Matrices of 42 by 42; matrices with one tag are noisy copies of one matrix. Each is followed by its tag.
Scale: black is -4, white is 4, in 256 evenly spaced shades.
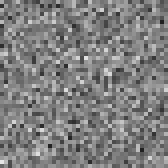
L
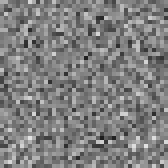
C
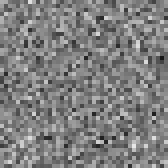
C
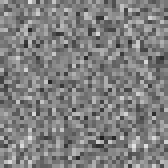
C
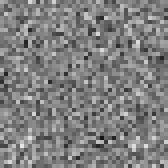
C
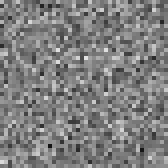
L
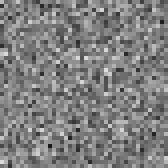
L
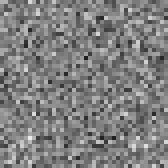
C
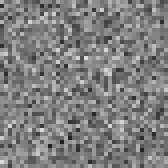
L
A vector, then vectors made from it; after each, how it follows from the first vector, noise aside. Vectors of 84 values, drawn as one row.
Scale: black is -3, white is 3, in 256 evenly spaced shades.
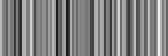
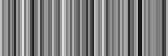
wrapped around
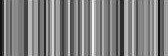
wrapped around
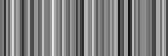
wrapped around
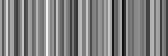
wrapped around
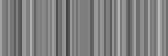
shrunk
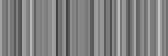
shrunk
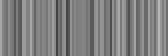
shrunk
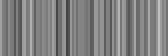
shrunk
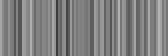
shrunk
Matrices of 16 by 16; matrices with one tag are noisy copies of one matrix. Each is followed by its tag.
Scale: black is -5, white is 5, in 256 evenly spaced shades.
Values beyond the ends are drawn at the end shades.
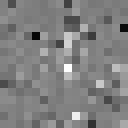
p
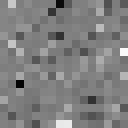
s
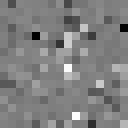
p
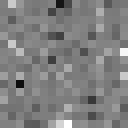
s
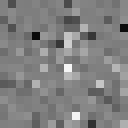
p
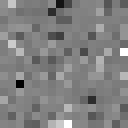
s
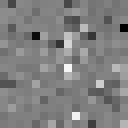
p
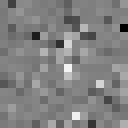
p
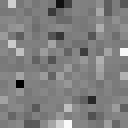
s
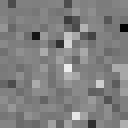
p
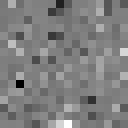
s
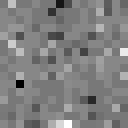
s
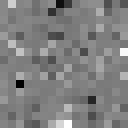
s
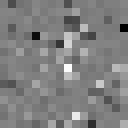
p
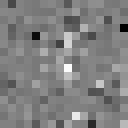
p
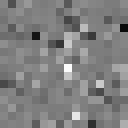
p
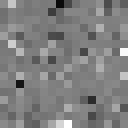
s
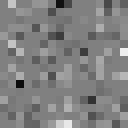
s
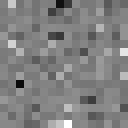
s
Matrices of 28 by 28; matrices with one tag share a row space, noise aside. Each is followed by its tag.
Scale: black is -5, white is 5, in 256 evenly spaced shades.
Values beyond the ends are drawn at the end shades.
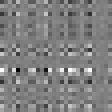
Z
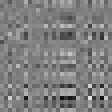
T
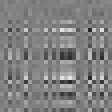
T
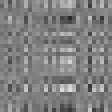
T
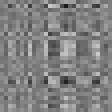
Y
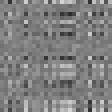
T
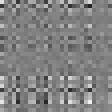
Z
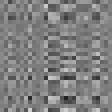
Y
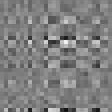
Y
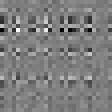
Z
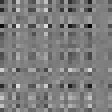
Z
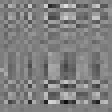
Y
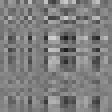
Y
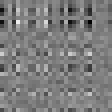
Z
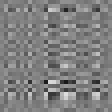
Y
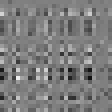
Z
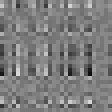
Z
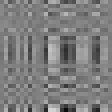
Y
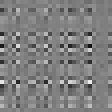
Z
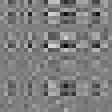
Y
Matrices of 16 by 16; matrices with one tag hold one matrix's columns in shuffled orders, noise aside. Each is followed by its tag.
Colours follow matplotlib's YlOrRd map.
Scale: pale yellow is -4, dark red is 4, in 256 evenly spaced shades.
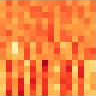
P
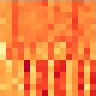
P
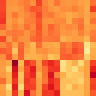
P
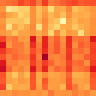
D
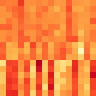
P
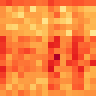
D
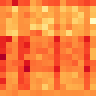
D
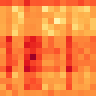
D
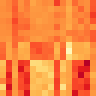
P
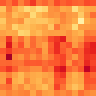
D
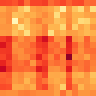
D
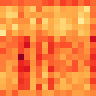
D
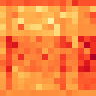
D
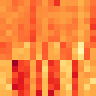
P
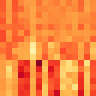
P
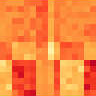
P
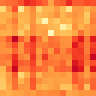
D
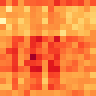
D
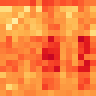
D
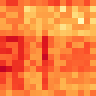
D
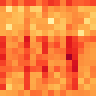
D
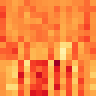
P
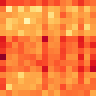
D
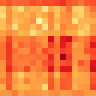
D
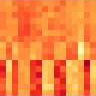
P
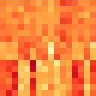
P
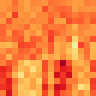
P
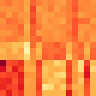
P
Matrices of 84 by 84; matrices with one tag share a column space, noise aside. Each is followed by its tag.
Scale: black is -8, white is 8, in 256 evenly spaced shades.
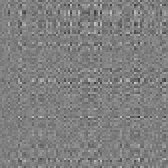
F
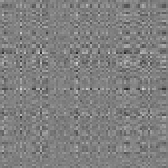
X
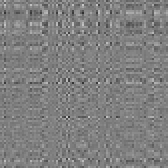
F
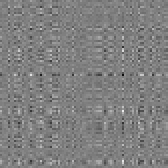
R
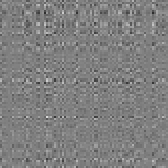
F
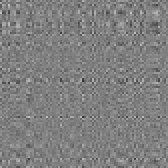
F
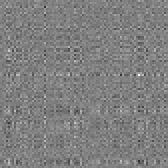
R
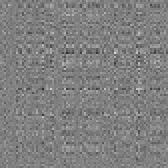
X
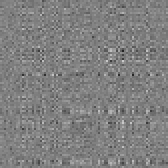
R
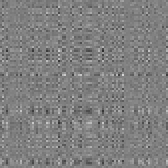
R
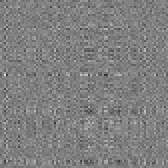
R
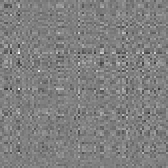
X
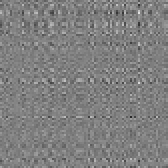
F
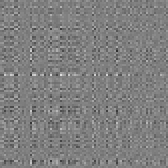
R
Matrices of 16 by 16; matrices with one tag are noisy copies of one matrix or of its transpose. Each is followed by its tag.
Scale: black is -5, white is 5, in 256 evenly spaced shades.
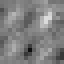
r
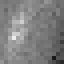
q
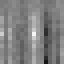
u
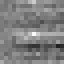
u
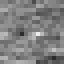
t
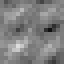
r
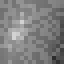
q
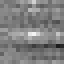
u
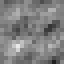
r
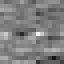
t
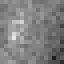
q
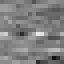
t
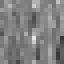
t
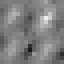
r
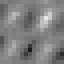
r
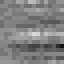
u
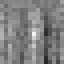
u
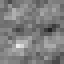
r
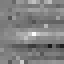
u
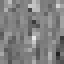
t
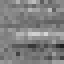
u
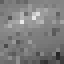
q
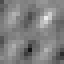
r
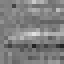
u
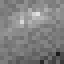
q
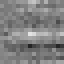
u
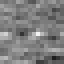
t
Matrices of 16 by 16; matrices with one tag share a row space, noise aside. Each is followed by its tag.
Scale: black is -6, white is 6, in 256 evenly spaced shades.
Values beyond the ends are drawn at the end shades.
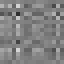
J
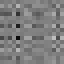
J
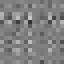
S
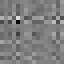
J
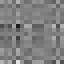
J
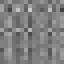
S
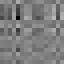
J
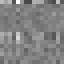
J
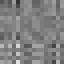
J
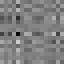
J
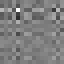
J
